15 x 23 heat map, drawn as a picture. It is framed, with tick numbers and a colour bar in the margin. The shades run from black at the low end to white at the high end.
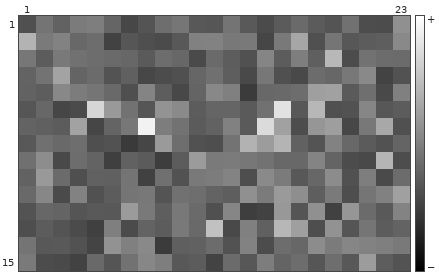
There are no regular stripes. The values are skewed, with a long tail toward high values. There is no overall slope. Neither half mirrors the other. Fine speckle covers the field.
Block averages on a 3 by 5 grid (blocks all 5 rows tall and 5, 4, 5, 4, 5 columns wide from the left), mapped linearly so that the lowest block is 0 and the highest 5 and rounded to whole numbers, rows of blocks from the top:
30122 / 22252 / 02233
